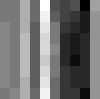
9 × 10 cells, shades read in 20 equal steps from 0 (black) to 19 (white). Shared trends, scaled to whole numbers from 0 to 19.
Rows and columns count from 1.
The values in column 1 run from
9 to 10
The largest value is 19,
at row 1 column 5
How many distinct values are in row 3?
9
